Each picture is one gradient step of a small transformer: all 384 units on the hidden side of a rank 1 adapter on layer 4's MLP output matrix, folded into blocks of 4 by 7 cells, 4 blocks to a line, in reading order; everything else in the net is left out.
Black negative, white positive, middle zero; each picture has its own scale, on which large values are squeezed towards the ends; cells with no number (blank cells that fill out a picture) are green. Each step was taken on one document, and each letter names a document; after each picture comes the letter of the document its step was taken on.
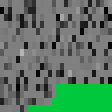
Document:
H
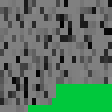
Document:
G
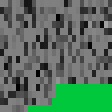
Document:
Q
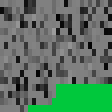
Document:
H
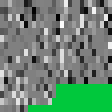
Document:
Q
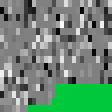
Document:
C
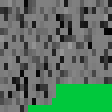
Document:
G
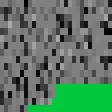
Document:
G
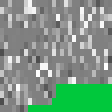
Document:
C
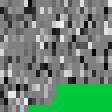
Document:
Q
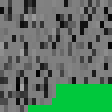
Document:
H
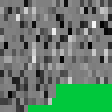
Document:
G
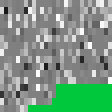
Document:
C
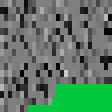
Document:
G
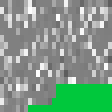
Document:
C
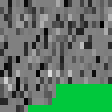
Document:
Q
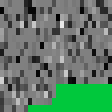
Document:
C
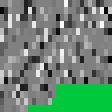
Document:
C
